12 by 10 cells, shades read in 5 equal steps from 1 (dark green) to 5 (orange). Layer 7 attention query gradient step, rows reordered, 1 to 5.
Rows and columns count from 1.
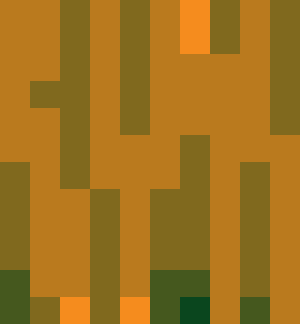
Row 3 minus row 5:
0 0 0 0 0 0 0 0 0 0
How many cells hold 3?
43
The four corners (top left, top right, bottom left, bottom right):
4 3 2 4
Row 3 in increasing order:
3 3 3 4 4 4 4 4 4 4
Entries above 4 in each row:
1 1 0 0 0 0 0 0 0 0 0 2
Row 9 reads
3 4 4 3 4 3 3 4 3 4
